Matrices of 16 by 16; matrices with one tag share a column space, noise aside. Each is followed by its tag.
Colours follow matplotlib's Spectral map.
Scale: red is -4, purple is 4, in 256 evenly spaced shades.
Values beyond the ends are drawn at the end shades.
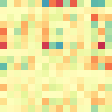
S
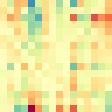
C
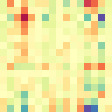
C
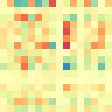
S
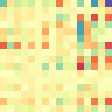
S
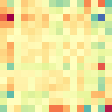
C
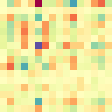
S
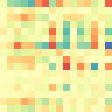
S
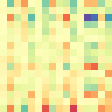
C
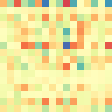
S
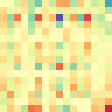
C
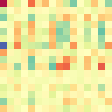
S
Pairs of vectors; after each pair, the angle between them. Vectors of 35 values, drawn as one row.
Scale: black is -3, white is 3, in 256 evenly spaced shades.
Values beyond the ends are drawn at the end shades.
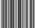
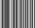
orthogonal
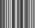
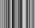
partly aligned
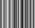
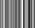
partly opposed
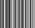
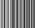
nearly opposite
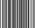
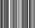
partly opposed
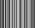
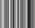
partly opposed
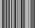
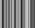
nearly parallel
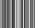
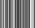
partly opposed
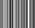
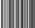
partly aligned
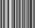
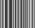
nearly opposite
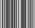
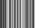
partly opposed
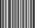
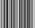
nearly opposite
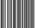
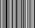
nearly opposite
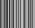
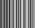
nearly parallel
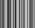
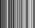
orthogonal
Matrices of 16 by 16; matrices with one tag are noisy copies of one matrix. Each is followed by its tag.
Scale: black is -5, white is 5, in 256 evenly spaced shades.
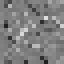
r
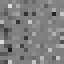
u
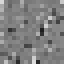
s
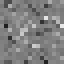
r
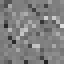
r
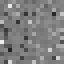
u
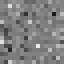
u
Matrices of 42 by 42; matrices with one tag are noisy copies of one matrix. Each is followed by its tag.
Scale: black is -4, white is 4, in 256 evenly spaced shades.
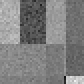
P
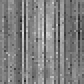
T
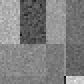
P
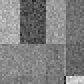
P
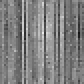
T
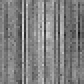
T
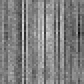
T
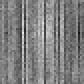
T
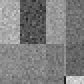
P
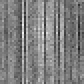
T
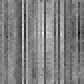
T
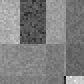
P
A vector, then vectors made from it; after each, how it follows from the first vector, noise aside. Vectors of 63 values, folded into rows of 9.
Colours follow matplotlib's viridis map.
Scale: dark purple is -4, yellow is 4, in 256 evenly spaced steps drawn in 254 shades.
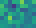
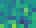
reversed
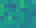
shrunk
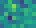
negated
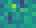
negated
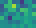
negated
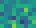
reversed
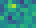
negated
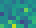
reversed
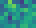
negated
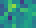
negated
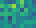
sign-scrambled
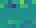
partly zeroed
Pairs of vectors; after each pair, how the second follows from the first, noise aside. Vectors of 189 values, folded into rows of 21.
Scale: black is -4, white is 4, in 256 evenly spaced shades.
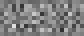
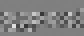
partly zeroed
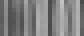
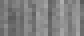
shrunk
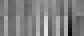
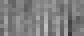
shrunk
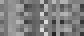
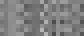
shrunk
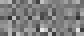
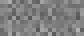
shrunk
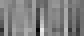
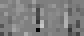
partly zeroed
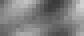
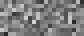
shuffled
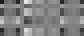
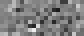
shuffled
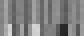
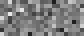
shuffled
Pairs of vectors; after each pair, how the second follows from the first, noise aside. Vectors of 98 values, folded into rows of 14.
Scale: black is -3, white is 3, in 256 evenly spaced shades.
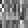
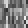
reversed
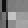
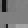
partly zeroed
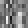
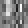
reversed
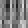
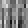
reversed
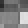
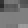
partly zeroed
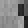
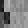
reversed
